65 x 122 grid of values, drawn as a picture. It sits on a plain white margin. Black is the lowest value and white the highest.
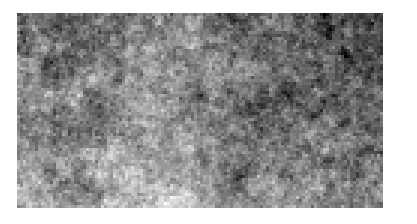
Slope: up to the bottom left. Odd rows or columns: none. Stripes: none. Ninth with the lowest average: top right. Grain: blotchy. Mirror symmetry: none.
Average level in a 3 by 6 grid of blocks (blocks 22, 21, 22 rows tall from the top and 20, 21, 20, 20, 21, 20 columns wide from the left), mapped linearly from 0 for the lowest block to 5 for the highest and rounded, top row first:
2 2 3 2 1 0
3 3 4 2 1 1
4 5 5 3 3 2
